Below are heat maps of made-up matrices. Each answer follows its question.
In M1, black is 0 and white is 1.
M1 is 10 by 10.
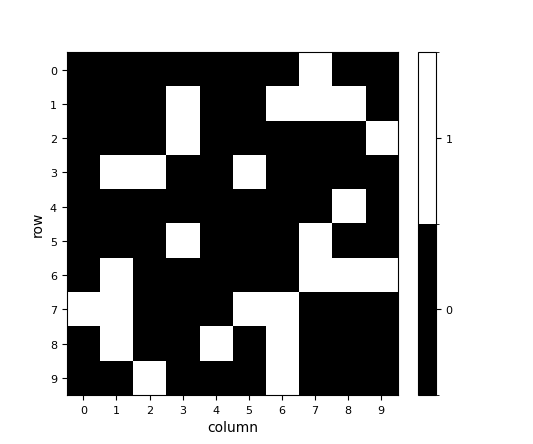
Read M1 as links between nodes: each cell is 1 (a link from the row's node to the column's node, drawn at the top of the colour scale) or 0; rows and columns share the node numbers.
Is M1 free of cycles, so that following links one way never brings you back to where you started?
no
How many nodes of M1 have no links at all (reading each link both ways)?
0
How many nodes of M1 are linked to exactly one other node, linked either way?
2
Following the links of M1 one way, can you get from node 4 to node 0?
yes
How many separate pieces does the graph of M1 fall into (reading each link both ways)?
1
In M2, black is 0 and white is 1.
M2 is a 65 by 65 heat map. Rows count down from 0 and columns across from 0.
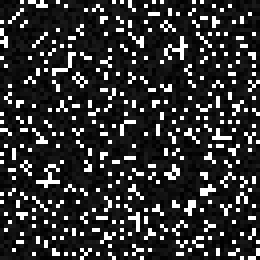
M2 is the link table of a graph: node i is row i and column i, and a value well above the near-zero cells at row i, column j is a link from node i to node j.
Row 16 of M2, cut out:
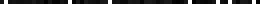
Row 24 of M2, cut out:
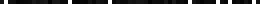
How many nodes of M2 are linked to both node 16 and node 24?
7
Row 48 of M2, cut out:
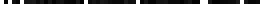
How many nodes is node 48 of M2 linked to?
8
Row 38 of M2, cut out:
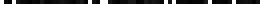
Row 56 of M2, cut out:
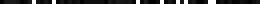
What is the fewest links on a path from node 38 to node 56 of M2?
2
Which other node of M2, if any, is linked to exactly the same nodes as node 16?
node 24
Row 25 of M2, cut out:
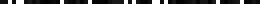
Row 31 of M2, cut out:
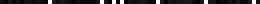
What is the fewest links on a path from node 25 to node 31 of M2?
1
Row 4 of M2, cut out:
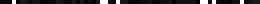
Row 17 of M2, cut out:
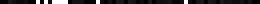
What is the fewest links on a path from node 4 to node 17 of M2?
3
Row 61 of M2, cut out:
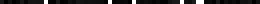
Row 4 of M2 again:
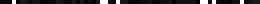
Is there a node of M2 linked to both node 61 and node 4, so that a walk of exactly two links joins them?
yes
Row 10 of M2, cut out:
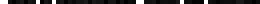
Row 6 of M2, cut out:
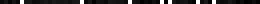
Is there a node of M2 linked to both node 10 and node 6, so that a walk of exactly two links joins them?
no
